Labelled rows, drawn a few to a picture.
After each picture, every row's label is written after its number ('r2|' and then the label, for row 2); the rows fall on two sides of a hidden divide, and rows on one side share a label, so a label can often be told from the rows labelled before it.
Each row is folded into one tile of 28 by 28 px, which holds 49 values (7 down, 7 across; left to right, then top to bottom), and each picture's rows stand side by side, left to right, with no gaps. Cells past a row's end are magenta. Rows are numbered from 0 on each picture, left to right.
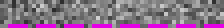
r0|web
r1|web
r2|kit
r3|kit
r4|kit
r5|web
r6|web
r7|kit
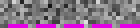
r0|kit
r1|kit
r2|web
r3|kit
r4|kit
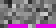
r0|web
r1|kit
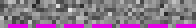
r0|kit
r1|kit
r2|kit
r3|web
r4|kit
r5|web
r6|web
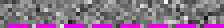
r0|kit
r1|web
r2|kit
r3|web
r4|kit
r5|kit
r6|web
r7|web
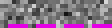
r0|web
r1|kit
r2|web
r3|web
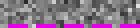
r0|web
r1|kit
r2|kit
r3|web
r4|web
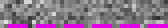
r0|web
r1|web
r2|web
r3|web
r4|web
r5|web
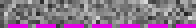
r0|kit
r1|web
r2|kit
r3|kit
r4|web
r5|web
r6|kit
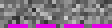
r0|kit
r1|kit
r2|web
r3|web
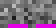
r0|web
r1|web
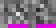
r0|kit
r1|web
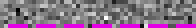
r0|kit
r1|kit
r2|kit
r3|kit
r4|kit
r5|web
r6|web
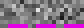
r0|web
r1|web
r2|web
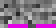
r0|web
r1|web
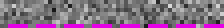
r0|web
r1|web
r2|kit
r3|kit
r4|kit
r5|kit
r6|web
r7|kit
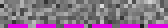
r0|kit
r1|web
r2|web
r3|web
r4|web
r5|web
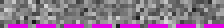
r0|kit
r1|kit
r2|web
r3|web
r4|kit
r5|kit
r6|kit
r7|kit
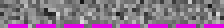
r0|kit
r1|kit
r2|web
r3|kit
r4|web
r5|web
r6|kit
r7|kit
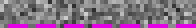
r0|web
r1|kit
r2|kit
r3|web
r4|web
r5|web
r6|web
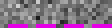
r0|kit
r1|web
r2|kit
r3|web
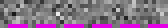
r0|web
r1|kit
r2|kit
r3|kit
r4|web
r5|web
